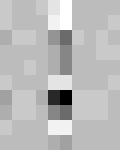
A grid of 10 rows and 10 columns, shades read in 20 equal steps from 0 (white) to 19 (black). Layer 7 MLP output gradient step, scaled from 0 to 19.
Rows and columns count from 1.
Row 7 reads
7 4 4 6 16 19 4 4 4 5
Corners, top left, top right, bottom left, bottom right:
4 5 5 5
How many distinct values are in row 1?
4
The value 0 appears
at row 1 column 6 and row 2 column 6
